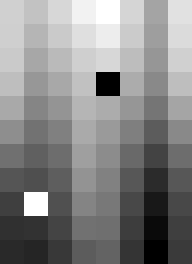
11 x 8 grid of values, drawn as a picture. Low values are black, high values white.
The field climbs toward the top. Two lone cells stand out: one far higher and one far lower than their neighbours. The ninth with the lowest average is the bottom right.
